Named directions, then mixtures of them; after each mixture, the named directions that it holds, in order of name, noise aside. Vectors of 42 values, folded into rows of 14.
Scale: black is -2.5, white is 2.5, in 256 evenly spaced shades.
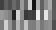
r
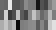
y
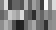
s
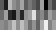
s, y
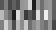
r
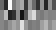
s, y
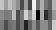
r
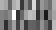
r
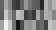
r, s, y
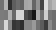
r, s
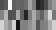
y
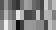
r, s, y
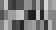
r, s
